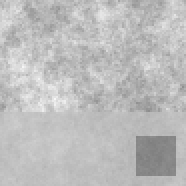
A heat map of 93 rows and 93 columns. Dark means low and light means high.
The values are skewed, with a long tail toward low values. An odd patch, lower than its surroundings, sits in the bottom right. A horizontal seam about 60% of the way down splits the table, and the bottom part is calmer. The bottom right is the ninth with the lowest average.
